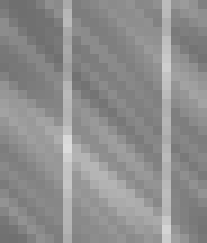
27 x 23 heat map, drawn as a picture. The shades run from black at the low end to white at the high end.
Odd lines: columns 8 and 19. Histogram: skewed, a long tail of high values. Calmest part: top middle.
